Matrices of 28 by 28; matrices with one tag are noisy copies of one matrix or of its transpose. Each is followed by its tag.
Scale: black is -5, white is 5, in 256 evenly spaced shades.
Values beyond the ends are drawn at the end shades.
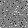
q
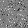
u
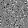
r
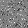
u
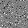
r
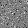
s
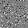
r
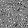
u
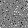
q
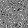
u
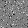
s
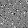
s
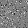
s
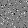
s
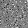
r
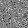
u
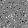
q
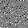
r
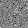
q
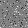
q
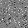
u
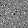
s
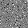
r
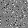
r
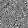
r
